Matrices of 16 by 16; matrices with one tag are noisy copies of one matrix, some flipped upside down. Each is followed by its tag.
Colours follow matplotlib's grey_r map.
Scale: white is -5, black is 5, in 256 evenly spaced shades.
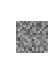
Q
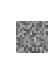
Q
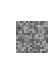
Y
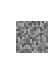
Q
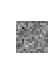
Y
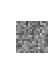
Y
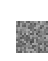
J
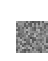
Q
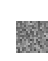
J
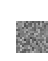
Q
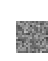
Y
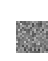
Q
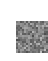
Y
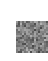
J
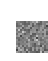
Q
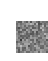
J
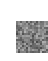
Y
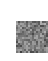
Y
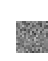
Q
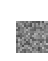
Q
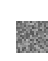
J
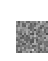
J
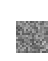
Y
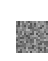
J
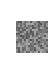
J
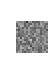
Q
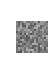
J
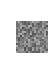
Q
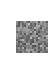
J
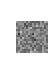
Q
